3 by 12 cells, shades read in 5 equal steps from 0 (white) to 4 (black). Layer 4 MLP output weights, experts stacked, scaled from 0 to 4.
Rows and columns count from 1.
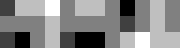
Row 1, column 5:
2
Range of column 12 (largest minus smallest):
1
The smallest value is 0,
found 2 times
